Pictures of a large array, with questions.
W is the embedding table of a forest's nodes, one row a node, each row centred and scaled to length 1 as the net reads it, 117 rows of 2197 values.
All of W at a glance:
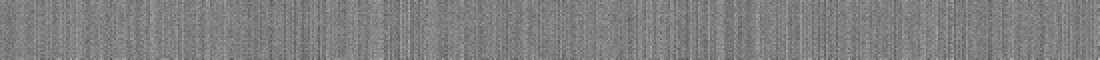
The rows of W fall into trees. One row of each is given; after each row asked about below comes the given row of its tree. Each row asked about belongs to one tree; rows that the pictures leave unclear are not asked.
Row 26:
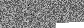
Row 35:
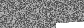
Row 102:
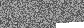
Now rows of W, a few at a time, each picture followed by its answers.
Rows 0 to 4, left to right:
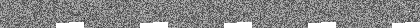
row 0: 102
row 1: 102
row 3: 102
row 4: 35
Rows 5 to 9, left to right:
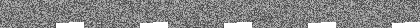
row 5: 102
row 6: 102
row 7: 102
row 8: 102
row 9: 35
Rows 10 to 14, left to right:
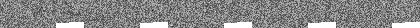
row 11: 102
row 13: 35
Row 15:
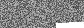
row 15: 35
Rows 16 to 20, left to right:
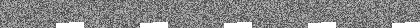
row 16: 102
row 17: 35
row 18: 35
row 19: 102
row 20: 102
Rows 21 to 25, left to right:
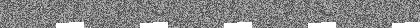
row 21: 35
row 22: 102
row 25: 35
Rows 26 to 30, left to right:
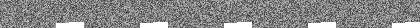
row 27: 35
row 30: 102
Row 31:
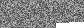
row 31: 102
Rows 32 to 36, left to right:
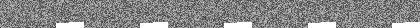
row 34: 35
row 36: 35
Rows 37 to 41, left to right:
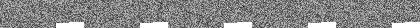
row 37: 102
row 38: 35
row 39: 26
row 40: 35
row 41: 35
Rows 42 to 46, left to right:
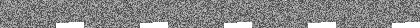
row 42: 102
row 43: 102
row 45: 35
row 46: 102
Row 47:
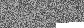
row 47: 35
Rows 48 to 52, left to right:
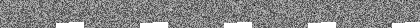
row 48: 102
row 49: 102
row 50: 35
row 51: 26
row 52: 35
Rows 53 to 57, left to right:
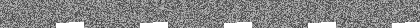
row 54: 102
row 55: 35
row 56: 35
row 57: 102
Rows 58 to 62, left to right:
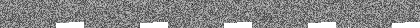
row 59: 102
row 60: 35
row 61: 102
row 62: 35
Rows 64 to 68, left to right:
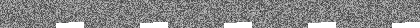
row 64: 102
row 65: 35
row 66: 35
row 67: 35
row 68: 102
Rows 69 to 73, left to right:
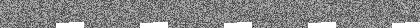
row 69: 102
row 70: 35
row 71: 102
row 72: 102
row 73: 35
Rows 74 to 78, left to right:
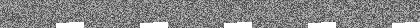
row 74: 102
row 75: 102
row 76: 35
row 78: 35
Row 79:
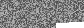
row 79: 35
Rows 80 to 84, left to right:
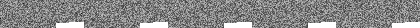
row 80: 102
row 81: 102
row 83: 102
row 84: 35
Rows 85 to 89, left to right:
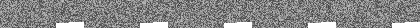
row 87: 35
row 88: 35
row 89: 102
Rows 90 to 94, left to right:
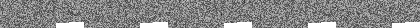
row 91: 102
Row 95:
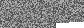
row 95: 102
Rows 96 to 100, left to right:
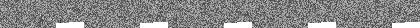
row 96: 26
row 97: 35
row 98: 102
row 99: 35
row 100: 102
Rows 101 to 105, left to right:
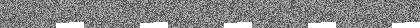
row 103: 102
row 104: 102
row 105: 35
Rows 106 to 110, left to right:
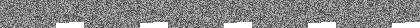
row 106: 35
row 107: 102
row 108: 102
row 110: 102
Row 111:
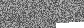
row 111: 102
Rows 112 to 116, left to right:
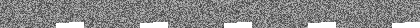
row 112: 102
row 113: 102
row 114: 102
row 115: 35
